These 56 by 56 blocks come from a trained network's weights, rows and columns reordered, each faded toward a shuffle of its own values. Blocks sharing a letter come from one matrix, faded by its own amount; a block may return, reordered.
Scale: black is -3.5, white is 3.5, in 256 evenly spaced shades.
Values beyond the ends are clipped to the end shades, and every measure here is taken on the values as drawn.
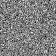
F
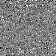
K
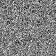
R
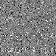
K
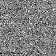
R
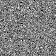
F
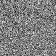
F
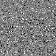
K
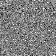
R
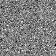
R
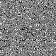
K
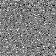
K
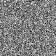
F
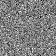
F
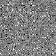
K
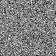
F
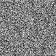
F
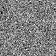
F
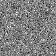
R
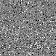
K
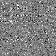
K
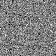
F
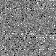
K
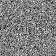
F
